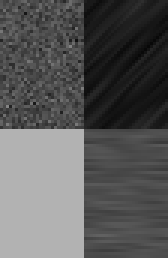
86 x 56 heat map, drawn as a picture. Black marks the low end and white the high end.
The table splits into 2 rows of 2 panels. Panel 1,1: low, fine-grained. Panel 1,2: very low, slanting up to the right, faint in contrast. Panel 2,1: high, flat. Panel 2,2: low, streaked across, faint in contrast.
